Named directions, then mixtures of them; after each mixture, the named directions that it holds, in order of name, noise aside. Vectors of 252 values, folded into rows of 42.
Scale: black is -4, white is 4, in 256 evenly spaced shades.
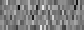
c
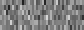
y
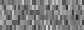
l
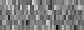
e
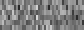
e, l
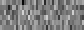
l, y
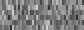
e, l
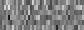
e, y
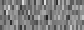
y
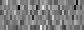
c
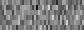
c, l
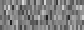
y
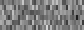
l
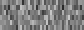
c, y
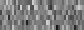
e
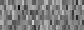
c, l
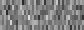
y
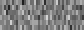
y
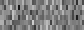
c, l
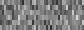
l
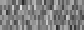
e, y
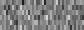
y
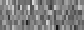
e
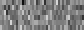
y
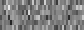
e, y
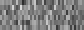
e, y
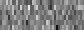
e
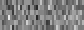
e, l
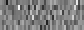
c, e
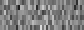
c, y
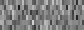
c, l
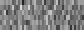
e, y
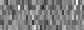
c, l
